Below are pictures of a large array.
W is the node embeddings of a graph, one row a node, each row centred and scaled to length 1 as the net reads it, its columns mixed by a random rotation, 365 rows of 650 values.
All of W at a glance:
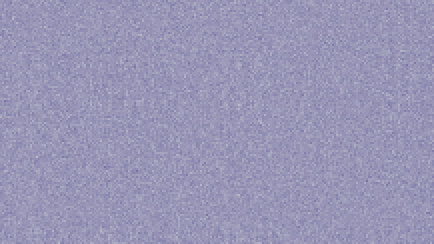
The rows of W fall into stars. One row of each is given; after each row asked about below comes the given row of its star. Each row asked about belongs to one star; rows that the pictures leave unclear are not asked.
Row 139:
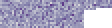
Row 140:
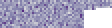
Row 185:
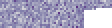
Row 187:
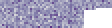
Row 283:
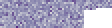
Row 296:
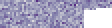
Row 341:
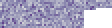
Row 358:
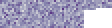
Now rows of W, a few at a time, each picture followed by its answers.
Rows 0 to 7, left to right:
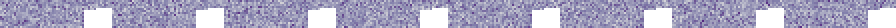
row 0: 296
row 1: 358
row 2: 140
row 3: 296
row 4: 185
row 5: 185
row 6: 283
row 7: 283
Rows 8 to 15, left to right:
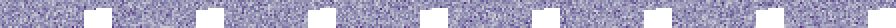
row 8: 185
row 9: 140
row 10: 187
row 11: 358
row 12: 283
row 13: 140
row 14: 140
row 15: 283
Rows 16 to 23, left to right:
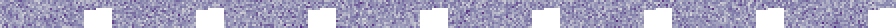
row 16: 187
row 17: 139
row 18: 185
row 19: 139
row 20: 140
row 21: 187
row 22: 283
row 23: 187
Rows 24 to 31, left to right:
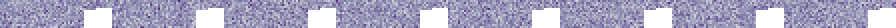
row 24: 140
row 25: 139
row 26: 185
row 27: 140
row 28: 283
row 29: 283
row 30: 341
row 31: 283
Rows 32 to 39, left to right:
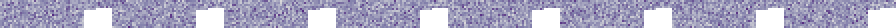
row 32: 139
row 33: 283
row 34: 341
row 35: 185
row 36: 358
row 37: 140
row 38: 187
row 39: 296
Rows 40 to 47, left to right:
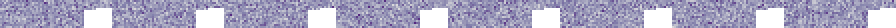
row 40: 185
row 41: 185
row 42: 358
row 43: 283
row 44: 139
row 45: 296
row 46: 283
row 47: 140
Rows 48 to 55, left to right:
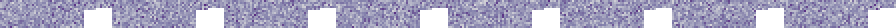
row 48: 296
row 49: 187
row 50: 341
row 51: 185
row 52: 140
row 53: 140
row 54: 187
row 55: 283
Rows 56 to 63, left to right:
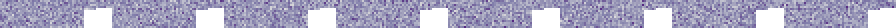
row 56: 296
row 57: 358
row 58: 187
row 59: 187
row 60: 283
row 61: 283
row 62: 185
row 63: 358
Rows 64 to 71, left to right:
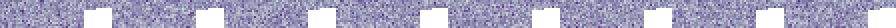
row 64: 140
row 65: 139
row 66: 187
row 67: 139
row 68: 296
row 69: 283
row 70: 185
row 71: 187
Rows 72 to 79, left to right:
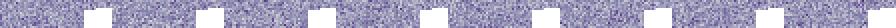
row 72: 283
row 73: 341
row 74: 185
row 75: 283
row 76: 187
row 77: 187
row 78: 296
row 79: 296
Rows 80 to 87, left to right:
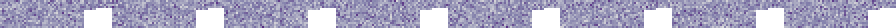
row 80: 341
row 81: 140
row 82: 139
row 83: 139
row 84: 187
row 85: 283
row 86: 140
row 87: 283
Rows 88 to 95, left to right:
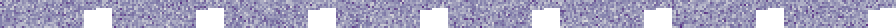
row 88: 341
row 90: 187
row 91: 283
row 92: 187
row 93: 139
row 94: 140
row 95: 140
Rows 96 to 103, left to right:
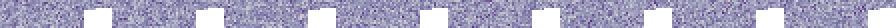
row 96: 185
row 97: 341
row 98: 341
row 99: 341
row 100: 185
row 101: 283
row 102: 341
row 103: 187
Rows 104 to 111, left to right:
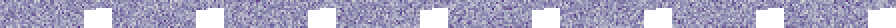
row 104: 341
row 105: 187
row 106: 185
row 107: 296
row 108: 358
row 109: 139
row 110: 358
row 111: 296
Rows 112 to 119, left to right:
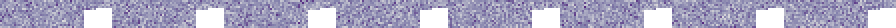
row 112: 185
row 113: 296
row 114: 296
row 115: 185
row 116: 296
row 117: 296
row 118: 283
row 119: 341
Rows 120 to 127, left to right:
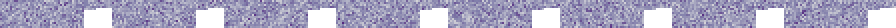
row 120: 185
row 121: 283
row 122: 341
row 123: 187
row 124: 185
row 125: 358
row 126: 341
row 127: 140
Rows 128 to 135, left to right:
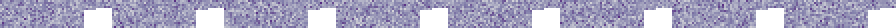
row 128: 358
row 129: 296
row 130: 283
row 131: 341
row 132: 187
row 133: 140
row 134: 139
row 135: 358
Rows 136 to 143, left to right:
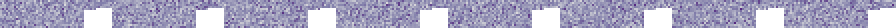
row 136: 358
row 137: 358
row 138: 341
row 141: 296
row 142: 296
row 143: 341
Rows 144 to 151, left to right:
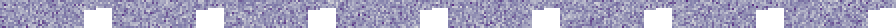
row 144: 296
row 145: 140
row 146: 185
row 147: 296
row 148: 139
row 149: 283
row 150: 185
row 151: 187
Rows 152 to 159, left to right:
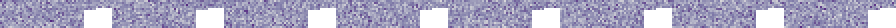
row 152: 341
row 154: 140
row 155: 185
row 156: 341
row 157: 185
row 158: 185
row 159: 283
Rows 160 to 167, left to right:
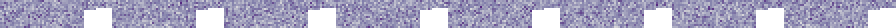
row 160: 140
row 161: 341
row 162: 341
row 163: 187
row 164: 185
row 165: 140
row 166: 283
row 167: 358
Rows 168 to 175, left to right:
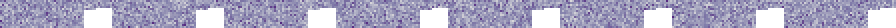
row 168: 139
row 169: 283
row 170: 139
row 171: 283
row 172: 185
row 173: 187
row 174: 283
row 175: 296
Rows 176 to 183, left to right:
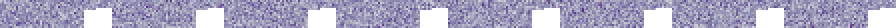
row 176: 296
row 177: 139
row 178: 139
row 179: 187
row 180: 140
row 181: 140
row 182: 296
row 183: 140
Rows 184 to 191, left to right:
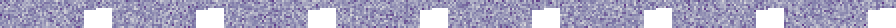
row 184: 341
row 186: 187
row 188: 358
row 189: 187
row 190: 185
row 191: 139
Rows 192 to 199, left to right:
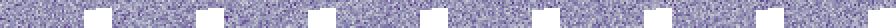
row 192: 358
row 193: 341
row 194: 296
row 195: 358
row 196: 296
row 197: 296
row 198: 358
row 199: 296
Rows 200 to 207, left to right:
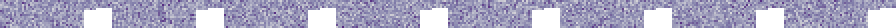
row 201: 139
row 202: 341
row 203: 283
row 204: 140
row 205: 358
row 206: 296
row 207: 139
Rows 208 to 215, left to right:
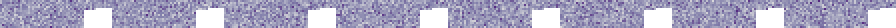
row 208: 187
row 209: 296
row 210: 341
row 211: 140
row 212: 139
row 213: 283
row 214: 296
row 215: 283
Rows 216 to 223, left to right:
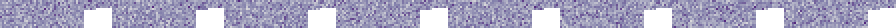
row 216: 358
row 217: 341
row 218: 185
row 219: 358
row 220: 283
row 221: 139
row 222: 341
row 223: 296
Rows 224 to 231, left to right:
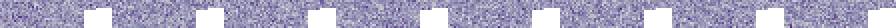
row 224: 283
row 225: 140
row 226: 139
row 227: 187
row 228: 187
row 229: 140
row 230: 187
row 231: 187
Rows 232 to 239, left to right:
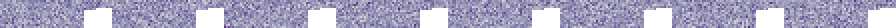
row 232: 341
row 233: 139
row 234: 139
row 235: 358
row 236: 140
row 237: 296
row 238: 185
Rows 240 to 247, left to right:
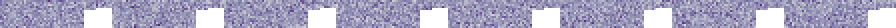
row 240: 283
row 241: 187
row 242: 296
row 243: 341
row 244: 296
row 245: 187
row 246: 140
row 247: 187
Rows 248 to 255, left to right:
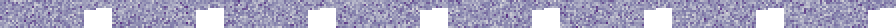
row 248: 283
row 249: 296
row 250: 140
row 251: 296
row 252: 140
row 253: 283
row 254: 185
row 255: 358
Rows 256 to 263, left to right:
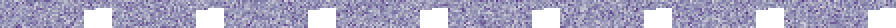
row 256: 283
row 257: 283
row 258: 185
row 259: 139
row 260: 283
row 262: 296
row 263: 187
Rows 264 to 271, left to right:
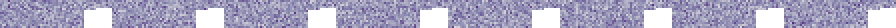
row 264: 283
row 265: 283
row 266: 187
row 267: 358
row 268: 341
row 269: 187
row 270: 296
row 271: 296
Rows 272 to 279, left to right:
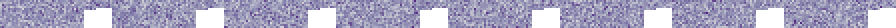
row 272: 341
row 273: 140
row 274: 341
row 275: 185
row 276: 358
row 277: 358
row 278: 140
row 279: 283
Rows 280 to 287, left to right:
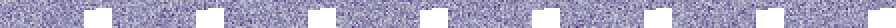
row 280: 187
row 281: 187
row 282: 296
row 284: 139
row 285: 283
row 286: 283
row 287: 358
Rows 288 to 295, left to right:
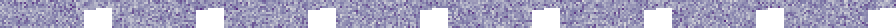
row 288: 296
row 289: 341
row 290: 283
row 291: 185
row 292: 140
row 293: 140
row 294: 341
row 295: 185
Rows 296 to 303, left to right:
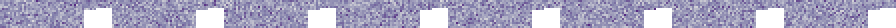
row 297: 187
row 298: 139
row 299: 140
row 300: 296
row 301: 341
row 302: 341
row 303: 185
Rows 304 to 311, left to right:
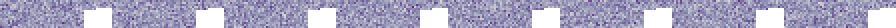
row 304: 296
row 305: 283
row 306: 139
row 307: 185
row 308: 187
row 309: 296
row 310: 341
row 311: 283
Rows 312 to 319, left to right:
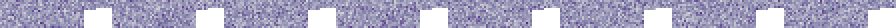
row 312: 358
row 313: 187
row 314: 140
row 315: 187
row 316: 283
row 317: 296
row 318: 185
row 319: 358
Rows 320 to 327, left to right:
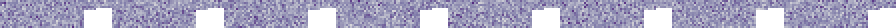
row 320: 185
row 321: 187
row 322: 283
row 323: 185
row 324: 140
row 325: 296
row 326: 139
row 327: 283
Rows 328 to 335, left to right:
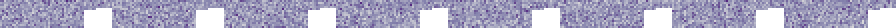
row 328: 358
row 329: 139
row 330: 187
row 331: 296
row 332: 341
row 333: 140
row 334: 139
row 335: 296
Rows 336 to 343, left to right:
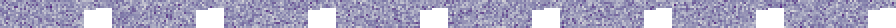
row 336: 139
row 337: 140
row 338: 296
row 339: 283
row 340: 140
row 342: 139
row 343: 283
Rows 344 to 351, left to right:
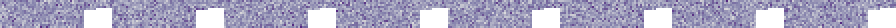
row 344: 185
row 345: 341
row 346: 185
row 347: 139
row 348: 341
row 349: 185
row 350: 139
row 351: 139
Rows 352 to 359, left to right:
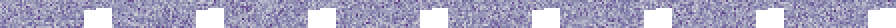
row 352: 341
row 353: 187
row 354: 187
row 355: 139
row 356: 187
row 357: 139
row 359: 139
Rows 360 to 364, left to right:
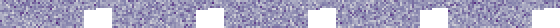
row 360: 139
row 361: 341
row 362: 283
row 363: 140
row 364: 139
